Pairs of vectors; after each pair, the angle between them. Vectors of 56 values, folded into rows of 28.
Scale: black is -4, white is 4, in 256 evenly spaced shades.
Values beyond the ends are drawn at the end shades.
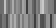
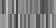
partly opposed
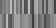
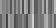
nearly opposite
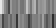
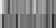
nearly parallel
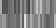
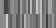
partly aligned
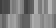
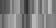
nearly parallel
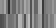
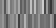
partly opposed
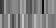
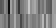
orthogonal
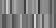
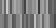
nearly parallel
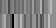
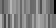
partly opposed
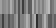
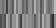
orthogonal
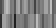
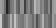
nearly opposite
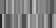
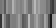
nearly parallel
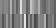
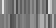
orthogonal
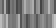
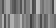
orthogonal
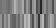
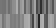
nearly parallel
